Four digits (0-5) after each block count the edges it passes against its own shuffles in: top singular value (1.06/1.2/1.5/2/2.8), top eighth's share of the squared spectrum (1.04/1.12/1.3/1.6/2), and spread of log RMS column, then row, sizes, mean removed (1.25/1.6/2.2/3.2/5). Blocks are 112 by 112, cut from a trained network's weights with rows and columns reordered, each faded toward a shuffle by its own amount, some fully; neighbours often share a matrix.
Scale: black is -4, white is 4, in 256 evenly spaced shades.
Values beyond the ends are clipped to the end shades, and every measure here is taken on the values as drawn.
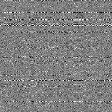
5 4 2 4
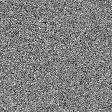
0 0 0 0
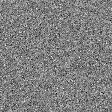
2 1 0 0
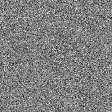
2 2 0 1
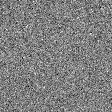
0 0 0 0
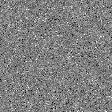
3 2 0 1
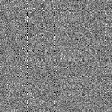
4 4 2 2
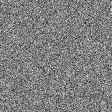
0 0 0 0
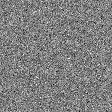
0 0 0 0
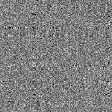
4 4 2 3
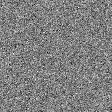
0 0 0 0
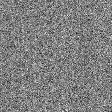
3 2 0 0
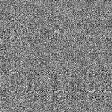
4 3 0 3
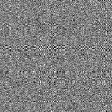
5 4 3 3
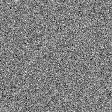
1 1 0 0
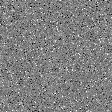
2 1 0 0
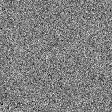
2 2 0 1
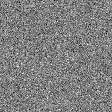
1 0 0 0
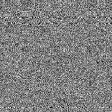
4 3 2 2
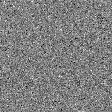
2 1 0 0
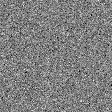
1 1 0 0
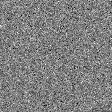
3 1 0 0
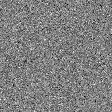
2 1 0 0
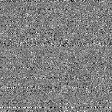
4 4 1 4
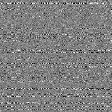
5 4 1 4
